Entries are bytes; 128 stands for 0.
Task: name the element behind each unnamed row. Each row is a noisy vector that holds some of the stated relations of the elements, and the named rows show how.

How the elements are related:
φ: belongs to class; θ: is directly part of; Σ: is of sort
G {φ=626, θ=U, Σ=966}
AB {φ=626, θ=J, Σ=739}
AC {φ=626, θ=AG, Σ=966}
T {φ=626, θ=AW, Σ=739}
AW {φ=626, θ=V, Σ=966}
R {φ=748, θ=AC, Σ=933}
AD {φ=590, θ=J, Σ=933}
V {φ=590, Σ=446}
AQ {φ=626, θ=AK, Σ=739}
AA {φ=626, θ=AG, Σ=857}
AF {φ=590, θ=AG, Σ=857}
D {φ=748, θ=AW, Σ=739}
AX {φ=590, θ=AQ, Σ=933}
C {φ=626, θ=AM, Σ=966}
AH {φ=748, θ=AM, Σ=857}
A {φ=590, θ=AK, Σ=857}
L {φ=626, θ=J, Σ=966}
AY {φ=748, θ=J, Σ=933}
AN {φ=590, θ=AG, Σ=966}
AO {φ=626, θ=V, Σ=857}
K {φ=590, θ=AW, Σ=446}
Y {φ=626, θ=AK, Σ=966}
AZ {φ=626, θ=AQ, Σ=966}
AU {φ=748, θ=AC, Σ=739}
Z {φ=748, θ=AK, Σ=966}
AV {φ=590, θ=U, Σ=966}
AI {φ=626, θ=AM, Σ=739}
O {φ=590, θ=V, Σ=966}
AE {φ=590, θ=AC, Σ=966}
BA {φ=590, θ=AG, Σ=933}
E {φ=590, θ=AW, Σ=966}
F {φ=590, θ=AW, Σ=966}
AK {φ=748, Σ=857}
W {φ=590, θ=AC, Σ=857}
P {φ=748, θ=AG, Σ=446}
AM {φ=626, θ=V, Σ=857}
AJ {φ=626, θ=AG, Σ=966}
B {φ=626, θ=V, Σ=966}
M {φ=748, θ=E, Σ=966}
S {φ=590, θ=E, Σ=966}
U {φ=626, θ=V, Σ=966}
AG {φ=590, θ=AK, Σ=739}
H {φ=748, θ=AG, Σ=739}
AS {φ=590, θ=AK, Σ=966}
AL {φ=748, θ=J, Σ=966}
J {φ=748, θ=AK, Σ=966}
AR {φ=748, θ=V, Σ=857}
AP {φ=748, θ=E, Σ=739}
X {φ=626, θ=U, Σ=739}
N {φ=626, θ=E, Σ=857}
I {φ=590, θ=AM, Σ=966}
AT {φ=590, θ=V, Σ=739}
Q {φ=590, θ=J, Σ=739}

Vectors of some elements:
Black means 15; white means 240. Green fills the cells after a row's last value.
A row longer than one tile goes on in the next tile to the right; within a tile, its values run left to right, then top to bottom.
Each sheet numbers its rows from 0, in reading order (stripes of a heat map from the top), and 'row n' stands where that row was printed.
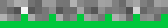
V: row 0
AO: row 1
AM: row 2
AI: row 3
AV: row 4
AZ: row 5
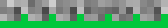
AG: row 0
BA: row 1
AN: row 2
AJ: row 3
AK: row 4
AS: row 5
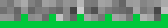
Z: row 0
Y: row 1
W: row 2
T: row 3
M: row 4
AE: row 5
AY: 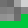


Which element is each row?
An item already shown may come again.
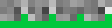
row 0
AS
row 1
AF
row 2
AJ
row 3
E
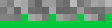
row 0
J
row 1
M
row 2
AW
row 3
H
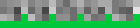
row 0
AE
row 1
AF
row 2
AL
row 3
AK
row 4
K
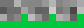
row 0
AM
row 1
AT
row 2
AE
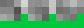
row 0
AX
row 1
Q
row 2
AQ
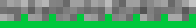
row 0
AU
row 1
AC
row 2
L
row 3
P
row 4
L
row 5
AA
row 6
R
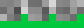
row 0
A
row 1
AD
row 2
AB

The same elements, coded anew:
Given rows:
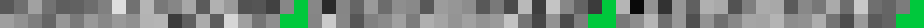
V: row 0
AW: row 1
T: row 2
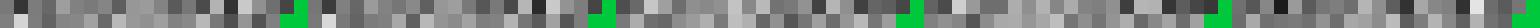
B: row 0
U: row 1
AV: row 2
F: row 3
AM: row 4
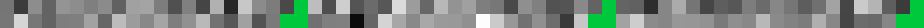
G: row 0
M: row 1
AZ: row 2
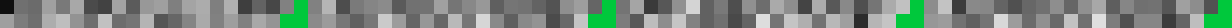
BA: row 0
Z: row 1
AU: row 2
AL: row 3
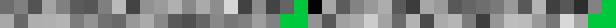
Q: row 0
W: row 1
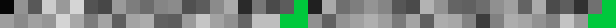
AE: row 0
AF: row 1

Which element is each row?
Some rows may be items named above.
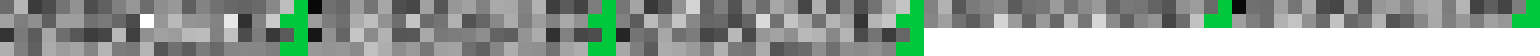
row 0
P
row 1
BA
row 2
AU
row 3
Z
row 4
BA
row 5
AD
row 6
AN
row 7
AX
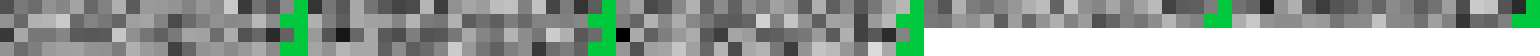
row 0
AG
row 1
AD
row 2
H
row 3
AT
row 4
L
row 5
A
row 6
AB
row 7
W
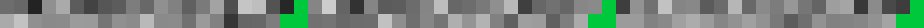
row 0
L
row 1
AK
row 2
AS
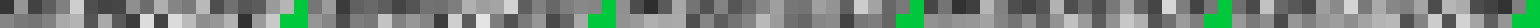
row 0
R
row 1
AY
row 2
AQ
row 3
AA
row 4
K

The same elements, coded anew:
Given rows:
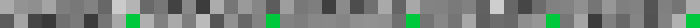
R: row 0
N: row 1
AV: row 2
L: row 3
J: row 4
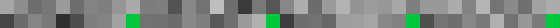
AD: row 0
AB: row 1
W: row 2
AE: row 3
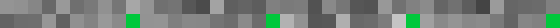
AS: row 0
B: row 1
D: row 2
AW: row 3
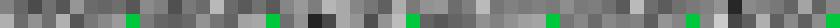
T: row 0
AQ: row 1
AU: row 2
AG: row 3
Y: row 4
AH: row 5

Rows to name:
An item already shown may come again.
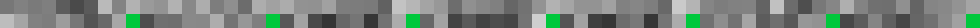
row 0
M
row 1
AE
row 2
R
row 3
AY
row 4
R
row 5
L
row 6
AX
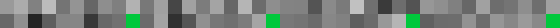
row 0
P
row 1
AK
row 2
AB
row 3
AS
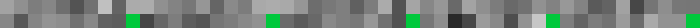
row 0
K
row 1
BA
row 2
V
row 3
H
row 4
AT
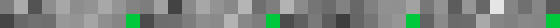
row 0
AF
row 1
A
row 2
AX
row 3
AA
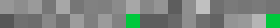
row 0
AN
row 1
Q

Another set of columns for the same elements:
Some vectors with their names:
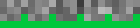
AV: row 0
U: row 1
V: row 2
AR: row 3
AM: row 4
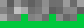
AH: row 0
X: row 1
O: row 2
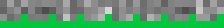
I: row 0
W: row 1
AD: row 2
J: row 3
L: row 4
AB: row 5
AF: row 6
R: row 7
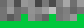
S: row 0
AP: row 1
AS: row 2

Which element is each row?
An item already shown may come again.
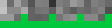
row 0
R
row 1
K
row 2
AA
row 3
AT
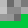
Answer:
R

